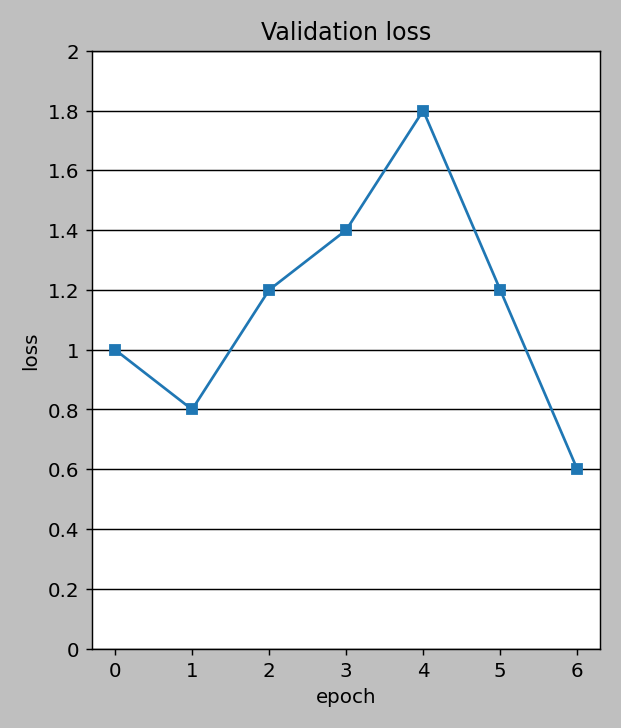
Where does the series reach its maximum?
4
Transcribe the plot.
Title: Validation loss
x-axis: epoch, ticks 0 1 2 3 4 5 6
y-axis: loss, ticks 0 0.2 0.4 0.6 0.8 1 1.2 1.4 1.6 1.8 2
Values:
1 0.8 1.2 1.4 1.8 1.2 0.6
